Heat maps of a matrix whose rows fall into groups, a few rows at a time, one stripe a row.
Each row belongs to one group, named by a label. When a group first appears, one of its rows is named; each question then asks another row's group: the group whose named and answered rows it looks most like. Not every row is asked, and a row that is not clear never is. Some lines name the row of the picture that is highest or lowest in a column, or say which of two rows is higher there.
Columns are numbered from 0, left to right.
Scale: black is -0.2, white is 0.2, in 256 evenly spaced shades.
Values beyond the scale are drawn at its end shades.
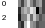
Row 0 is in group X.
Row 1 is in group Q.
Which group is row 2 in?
Q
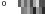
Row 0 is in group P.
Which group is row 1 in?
X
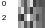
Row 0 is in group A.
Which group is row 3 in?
P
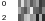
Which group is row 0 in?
P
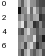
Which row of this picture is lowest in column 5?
3
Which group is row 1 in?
Q
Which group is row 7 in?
X
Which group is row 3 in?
A
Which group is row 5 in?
Q
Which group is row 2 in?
P
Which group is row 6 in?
A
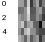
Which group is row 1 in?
X
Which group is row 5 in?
P
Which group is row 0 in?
P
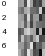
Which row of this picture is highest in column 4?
6
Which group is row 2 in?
P
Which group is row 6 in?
A
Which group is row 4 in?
Q
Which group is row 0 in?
A
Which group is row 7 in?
A
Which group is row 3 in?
P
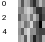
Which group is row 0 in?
X
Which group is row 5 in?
A
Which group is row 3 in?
A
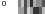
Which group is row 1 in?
A
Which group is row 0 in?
P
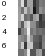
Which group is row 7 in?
X
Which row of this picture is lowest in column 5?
1
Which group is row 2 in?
P
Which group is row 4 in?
Q
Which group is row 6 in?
A
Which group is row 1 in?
X
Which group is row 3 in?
Q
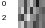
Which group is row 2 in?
Q
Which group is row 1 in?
P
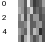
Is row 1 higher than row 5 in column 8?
Yes
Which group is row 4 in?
P
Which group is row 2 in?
P
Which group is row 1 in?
A
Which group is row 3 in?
X
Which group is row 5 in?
X
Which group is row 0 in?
A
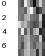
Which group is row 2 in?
X
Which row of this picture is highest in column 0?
3
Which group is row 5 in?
X
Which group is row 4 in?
P
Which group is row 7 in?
Q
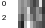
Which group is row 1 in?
X
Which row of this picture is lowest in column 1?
3
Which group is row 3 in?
Q
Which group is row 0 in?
X
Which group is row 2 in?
X
